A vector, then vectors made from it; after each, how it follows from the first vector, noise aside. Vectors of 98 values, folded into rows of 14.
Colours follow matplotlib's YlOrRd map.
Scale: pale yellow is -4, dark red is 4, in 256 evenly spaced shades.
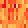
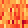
reversed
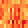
reversed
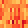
reversed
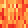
negated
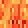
reversed
